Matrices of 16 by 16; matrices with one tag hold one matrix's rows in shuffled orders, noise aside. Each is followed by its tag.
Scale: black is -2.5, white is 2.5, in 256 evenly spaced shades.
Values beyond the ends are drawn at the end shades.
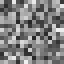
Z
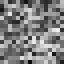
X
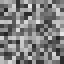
Z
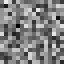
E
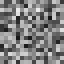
Z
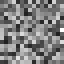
Z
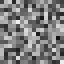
E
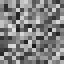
Z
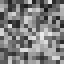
X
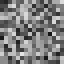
Z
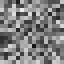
Z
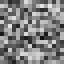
X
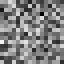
Z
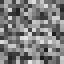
X
